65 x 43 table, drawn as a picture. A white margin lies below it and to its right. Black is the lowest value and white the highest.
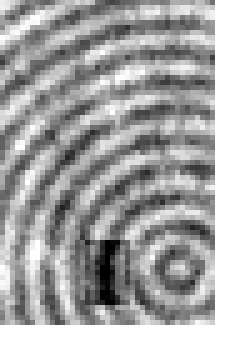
Overall the values sit about 60% of the way up the scale. There is no overall slope. The ninth with the lowest average is the bottom middle. Concentric rings centre on the bottom right. The histogram is bell-shaped. In the bottom middle lies a patch that is lower than the rest.
